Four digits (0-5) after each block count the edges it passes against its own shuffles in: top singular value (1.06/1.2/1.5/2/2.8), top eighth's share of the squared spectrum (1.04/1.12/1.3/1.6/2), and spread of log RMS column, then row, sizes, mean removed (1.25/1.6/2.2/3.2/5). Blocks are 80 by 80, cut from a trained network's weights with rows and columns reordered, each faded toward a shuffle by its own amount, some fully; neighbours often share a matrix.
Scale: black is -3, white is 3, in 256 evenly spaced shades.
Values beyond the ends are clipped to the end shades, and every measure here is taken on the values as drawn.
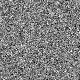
0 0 0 0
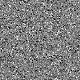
2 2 1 1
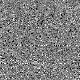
2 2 0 2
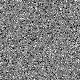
0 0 0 0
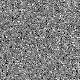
1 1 0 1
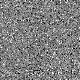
1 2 0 1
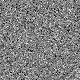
0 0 0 0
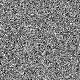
0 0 0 0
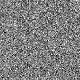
2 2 1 0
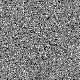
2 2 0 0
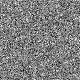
0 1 0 0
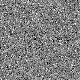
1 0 0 1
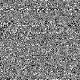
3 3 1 3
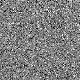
2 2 0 2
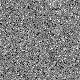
1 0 0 0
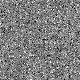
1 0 0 0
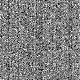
3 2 0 2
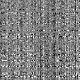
4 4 2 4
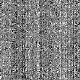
4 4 2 3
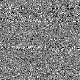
2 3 0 3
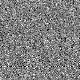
2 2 0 2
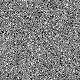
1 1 0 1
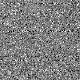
2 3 0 3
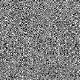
3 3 2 2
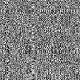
4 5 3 2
